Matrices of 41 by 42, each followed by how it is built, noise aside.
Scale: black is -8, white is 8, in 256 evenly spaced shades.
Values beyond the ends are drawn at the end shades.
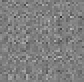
low rank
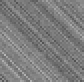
Toeplitz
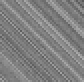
Toeplitz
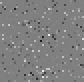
sparse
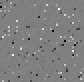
sparse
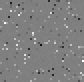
sparse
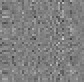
low rank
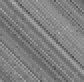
Toeplitz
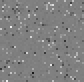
sparse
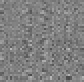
low rank
